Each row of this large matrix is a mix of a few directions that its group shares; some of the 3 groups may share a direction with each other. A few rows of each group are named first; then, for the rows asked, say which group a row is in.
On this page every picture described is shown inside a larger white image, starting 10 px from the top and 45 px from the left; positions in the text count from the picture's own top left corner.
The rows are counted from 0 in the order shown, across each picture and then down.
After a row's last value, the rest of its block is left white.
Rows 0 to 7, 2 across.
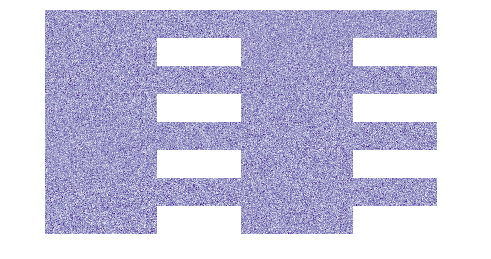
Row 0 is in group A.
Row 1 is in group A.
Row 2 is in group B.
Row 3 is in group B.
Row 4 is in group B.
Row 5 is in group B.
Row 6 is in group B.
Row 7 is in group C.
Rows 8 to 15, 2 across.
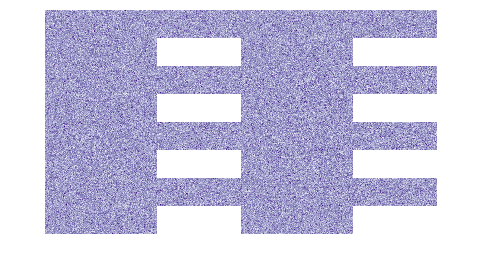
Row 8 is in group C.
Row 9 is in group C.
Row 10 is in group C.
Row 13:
C
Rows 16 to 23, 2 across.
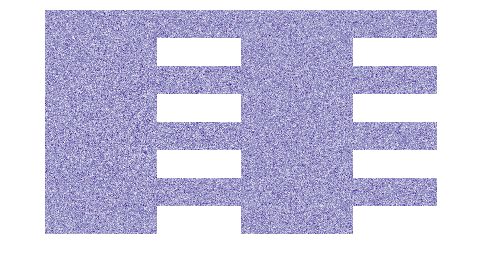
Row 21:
B
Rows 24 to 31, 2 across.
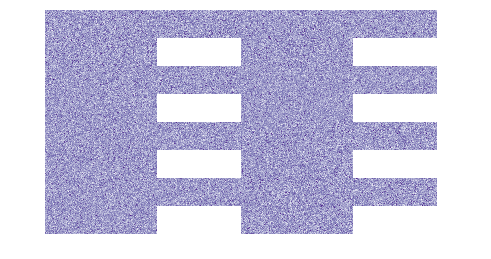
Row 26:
C
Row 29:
B
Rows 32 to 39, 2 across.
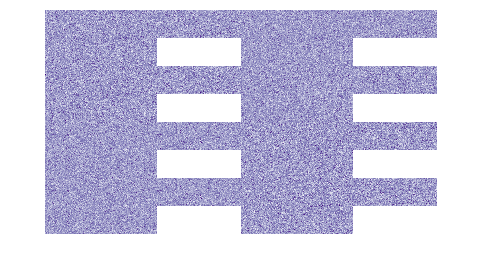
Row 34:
B
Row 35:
B
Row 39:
C
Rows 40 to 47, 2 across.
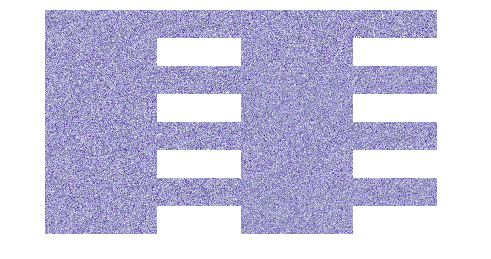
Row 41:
C
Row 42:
A
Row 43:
C
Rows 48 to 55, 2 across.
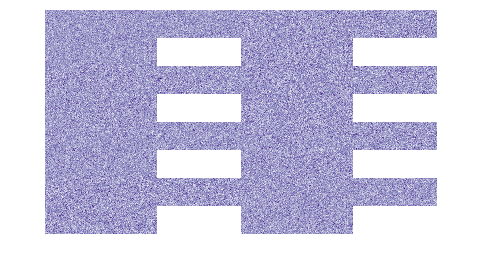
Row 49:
A
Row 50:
C
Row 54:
B
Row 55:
B
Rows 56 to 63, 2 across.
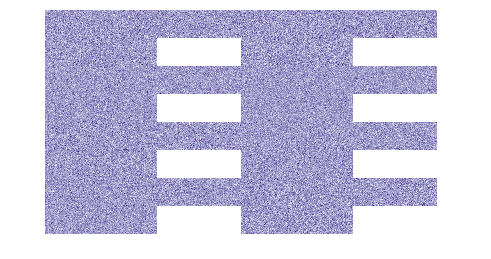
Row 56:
B
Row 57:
B
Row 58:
C
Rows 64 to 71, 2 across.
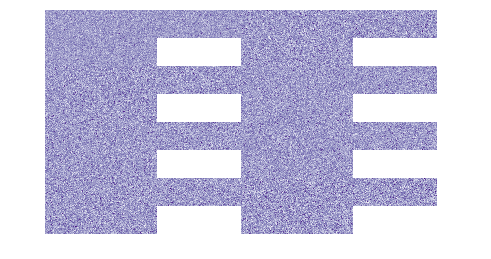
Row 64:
B
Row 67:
B
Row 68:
A
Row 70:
B
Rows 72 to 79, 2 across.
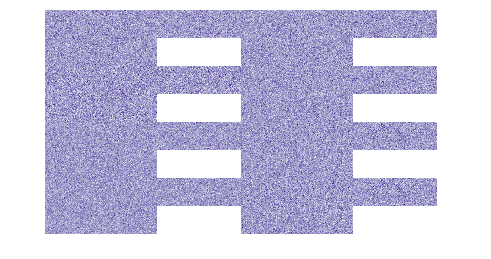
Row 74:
B
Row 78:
B
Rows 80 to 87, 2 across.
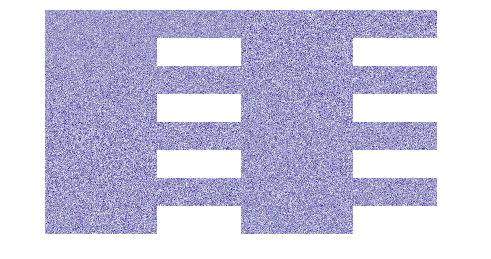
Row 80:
B
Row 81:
B
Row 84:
A
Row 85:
A
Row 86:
C
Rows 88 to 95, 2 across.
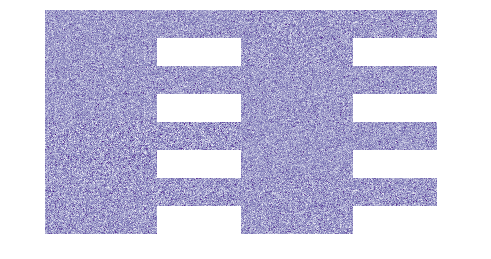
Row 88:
A
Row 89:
A
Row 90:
C
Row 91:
A
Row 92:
C
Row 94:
C
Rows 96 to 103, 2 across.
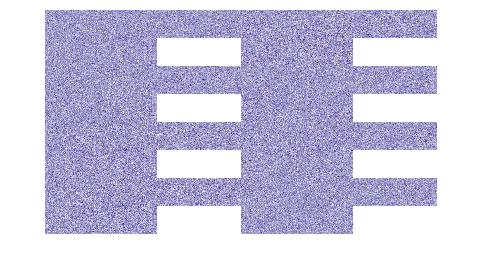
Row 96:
A
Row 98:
B
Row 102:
B
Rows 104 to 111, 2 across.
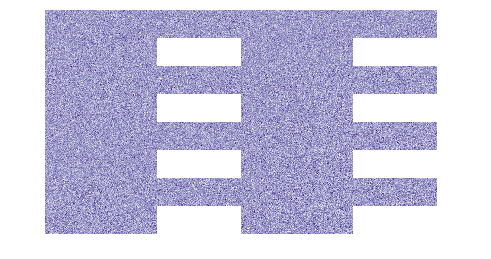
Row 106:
C
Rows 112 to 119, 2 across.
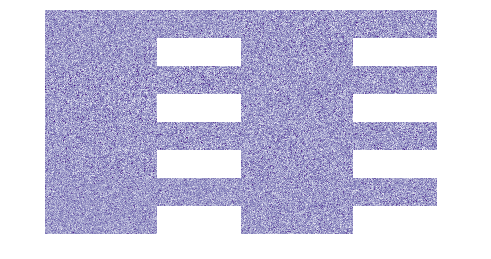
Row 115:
B
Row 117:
A
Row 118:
C
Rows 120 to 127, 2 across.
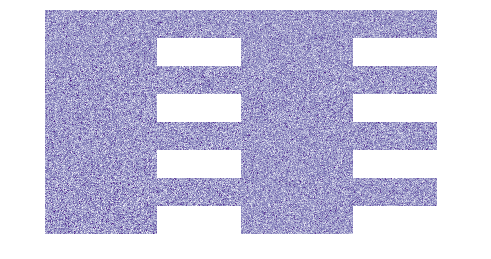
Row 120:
C
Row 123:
B
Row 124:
A
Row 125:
C
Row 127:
C
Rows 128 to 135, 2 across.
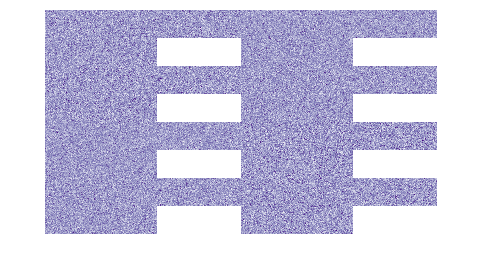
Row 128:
B
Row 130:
C
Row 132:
B
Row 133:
C
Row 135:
C
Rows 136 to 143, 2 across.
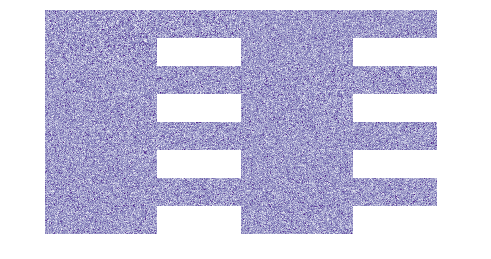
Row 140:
C
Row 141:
B
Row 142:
C
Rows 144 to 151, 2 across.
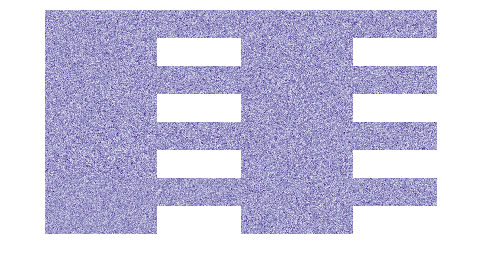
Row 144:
B
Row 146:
B
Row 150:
C
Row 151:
B
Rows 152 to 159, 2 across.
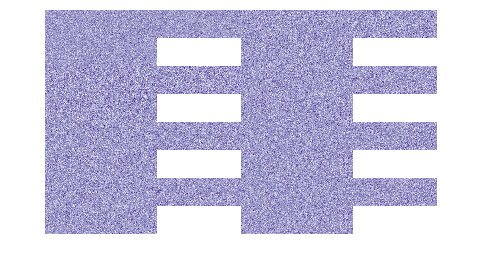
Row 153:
C
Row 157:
A
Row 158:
C
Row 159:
A
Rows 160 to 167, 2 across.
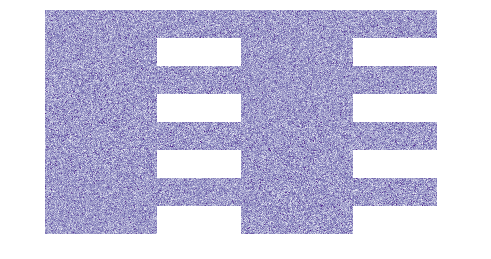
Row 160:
B
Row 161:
B
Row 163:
A
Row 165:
C
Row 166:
C
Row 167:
A
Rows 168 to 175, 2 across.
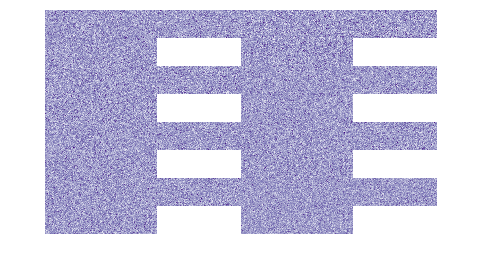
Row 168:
A
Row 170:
A
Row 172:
A
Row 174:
A
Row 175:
A
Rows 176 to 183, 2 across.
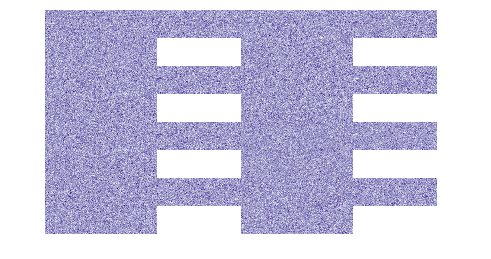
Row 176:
C
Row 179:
C
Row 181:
A
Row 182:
B
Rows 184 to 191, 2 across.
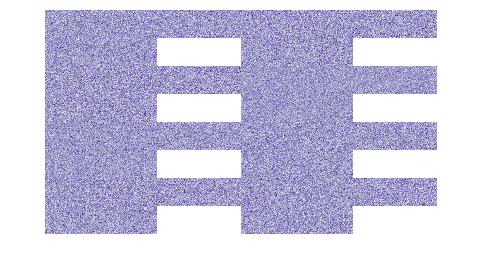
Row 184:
B
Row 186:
B
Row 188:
C
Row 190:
C
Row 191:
A
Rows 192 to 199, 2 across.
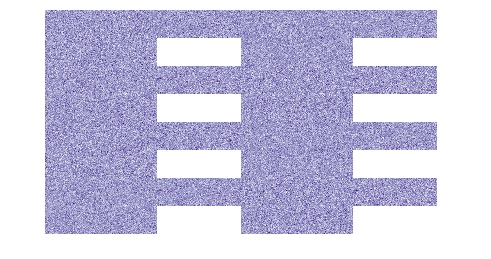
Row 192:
B
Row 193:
A
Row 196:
B
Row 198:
A
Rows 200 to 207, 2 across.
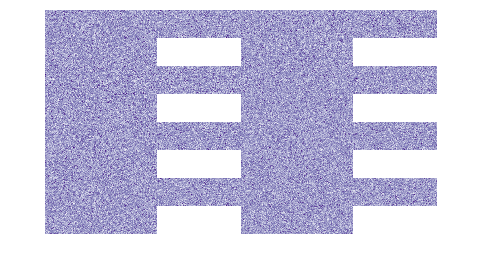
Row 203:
C
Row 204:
A
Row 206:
A
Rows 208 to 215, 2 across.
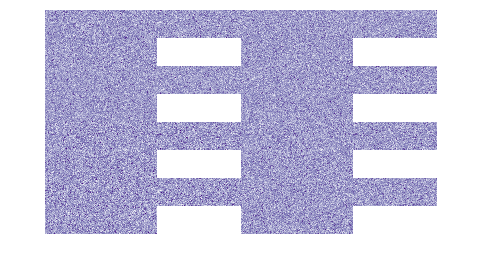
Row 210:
C
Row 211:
B
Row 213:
A
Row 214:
C
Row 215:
B
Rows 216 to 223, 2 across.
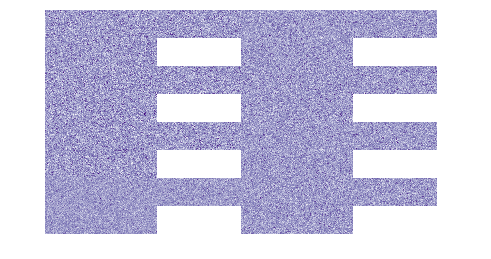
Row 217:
A
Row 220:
C
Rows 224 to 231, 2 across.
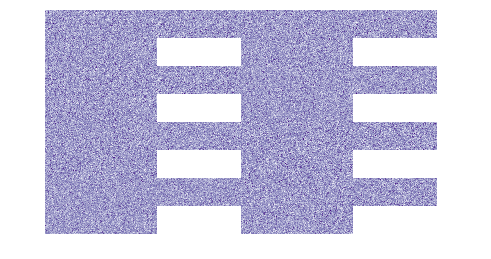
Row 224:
C
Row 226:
C
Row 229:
B
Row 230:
A
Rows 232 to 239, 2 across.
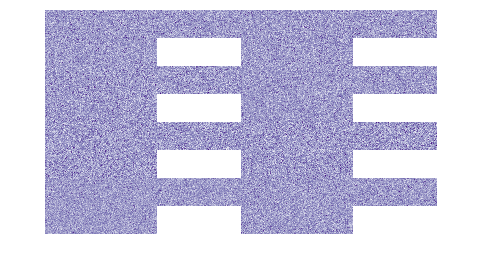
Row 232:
C
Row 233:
C
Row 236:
A
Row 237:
B
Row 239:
B
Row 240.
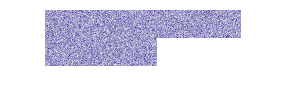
